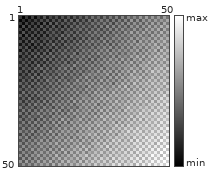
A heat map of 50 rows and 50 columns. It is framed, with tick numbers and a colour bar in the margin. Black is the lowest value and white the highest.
Overall the values sit about 50% of the way up the scale. The field is checkered. The top left is the ninth with the lowest average. The ninth with the highest average is the bottom right. Values rise toward the bottom right.
